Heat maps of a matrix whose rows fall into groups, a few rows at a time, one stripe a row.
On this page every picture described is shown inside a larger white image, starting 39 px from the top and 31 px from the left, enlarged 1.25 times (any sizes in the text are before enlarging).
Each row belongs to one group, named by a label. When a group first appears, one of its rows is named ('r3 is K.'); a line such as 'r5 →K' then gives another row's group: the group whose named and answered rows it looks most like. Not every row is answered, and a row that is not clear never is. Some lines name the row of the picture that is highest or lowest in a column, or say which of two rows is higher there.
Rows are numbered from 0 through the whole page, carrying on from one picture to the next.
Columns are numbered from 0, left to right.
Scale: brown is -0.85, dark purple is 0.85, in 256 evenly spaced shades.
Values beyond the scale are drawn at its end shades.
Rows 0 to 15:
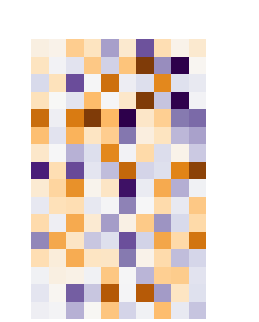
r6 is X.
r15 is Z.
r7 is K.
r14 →X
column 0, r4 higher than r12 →No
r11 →K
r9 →K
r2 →Z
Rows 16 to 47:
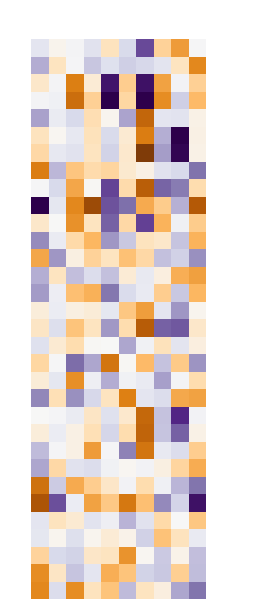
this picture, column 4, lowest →34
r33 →K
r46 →X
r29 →K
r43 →K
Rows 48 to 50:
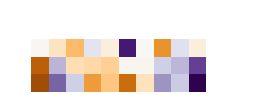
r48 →K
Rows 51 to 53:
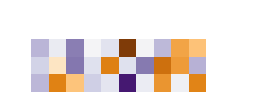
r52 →Z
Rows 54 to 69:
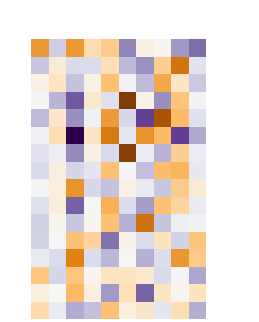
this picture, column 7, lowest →58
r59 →Z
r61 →Z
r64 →X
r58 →Z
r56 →Z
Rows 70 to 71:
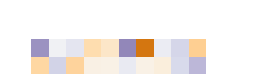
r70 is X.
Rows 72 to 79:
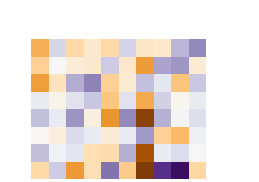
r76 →X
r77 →Z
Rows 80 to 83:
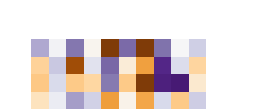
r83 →X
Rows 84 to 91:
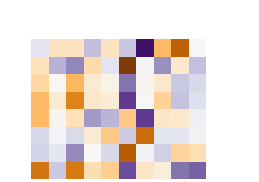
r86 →K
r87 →K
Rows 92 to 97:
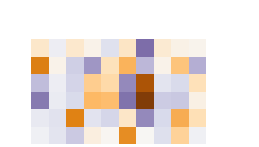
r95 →X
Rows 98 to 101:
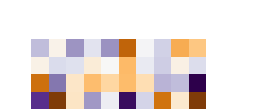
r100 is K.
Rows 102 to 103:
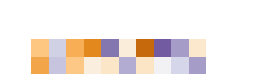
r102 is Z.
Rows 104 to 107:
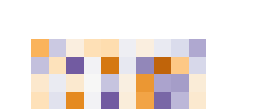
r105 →Z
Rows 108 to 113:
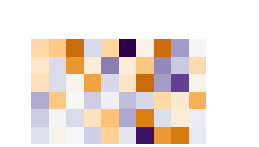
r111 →K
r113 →Z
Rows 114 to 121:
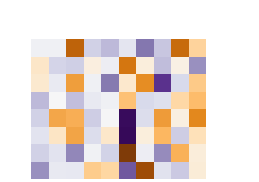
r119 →K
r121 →X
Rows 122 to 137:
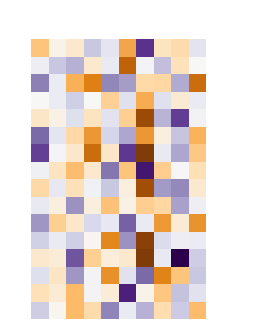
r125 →X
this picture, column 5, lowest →123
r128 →X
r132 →K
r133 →X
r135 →Z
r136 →K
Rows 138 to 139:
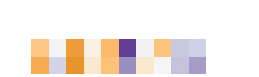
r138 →K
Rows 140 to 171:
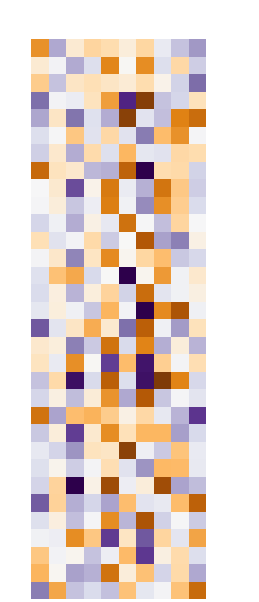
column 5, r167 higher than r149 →Yes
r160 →X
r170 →X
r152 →Z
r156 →X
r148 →Z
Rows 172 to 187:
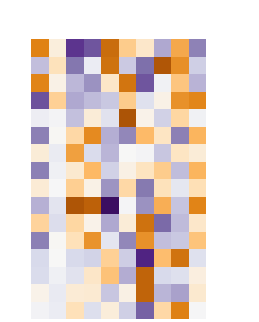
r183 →X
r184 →Z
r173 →Z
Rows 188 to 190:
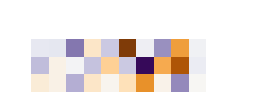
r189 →Z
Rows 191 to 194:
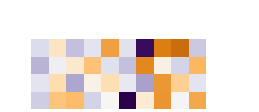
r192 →X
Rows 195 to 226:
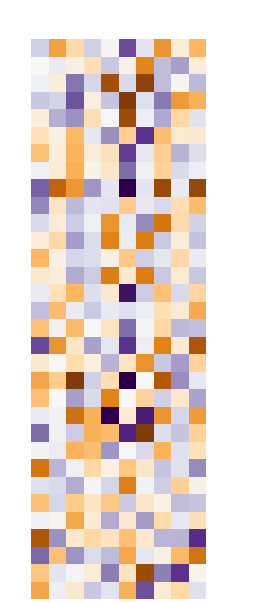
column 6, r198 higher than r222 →No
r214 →K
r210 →K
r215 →X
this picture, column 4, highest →216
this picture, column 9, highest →223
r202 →K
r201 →K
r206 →X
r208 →X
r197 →X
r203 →K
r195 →K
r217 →X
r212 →K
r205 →Z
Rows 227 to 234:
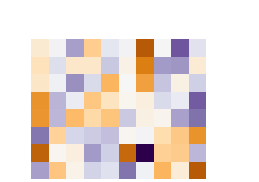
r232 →K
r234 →K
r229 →X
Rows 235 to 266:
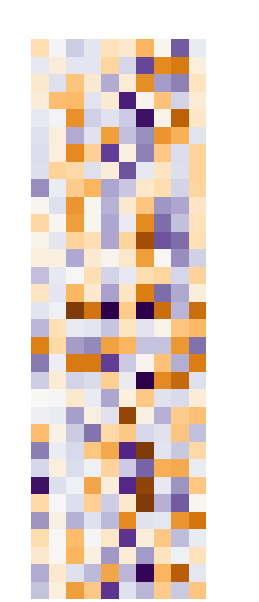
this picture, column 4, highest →250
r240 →Z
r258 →X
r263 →K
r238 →K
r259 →Z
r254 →Z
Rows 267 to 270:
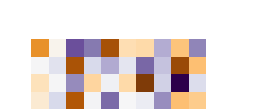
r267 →X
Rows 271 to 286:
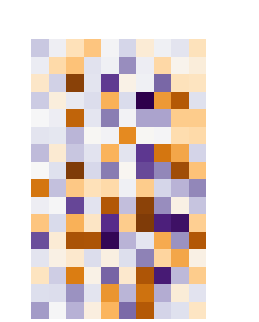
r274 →Z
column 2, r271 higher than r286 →No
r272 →K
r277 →Z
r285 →X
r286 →X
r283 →Z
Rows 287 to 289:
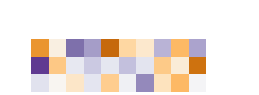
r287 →X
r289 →Z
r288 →K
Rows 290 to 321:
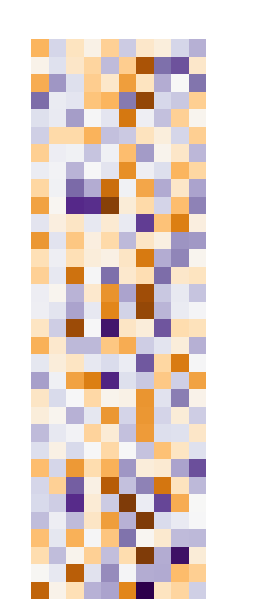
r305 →X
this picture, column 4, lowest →299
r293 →X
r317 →X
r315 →Z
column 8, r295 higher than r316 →Yes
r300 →Z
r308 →Z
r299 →X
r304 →X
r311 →X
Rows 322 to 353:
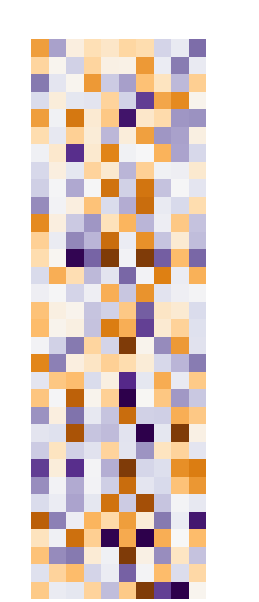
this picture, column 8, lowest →344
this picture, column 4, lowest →334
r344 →Z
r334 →X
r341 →K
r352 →K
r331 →X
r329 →X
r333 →X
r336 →X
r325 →Z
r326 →K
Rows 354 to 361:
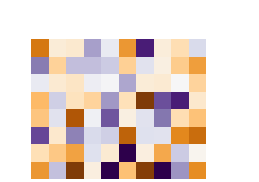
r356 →K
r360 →K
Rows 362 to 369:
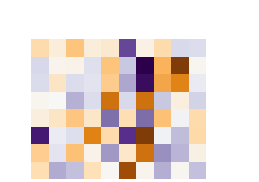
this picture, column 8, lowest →363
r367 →X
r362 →K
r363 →Z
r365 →X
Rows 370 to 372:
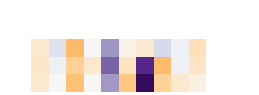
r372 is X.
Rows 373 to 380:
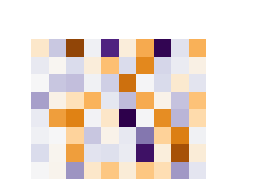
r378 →Z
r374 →X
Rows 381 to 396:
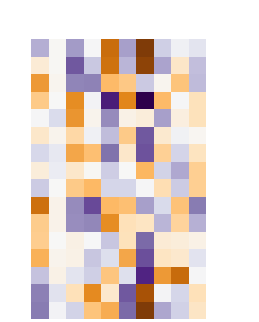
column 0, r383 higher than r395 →No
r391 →X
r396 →X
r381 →X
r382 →X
